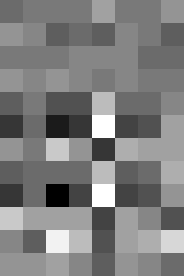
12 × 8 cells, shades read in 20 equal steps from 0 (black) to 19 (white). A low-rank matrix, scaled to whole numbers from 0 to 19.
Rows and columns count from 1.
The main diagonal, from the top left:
8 10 9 10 14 5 12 13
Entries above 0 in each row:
8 8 8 8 8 8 8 8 7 8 8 8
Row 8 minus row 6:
3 0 6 4 -5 2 2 1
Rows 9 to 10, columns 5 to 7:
19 5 6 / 5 12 10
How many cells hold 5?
4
